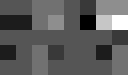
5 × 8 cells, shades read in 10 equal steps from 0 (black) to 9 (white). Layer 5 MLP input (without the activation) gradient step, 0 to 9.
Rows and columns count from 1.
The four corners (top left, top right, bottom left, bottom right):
3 5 3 4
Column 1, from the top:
3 1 3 1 3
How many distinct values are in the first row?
4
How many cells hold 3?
20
